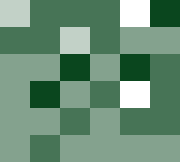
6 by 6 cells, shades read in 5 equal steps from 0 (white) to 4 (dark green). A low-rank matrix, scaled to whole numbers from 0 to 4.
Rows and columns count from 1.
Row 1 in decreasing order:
4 3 3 3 1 0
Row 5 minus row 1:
1 -1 0 -1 3 -1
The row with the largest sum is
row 3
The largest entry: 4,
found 4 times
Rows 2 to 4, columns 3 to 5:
1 3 2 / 4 2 4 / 2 3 0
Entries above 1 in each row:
4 5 6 5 6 6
